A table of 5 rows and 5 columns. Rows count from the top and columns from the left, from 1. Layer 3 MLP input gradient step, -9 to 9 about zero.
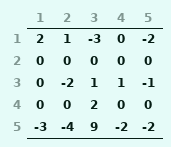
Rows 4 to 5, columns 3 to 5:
2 0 0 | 9 -2 -2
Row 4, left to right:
0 0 2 0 0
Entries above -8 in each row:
5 5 5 5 5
